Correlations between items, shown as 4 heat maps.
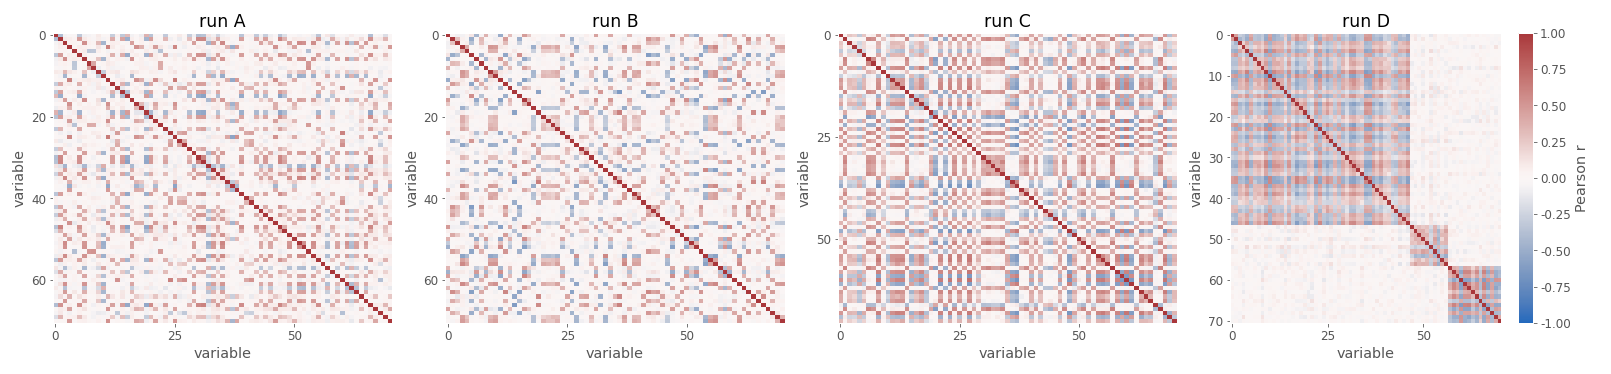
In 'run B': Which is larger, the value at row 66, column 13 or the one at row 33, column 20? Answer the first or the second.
the first
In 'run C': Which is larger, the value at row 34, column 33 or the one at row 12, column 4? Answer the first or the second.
the first
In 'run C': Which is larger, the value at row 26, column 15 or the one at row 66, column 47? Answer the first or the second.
the first
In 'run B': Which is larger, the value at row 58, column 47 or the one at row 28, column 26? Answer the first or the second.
the second
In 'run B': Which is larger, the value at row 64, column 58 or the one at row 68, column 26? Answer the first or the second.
the first
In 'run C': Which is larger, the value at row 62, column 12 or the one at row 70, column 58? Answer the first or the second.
the second
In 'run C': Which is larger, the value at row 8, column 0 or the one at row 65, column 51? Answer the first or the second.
the first
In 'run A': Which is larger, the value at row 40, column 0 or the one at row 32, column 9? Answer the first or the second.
the first
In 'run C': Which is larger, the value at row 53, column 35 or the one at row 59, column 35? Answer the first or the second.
the first
